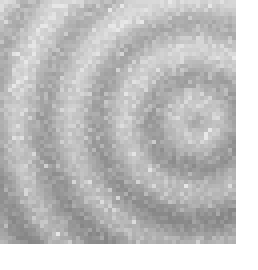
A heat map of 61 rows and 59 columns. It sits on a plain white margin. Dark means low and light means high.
The halves do not mirror each other. No row or column stands out. Values rise toward the top. On average the colour sits 70% of the way up the scale. Concentric rings centre on the middle right.
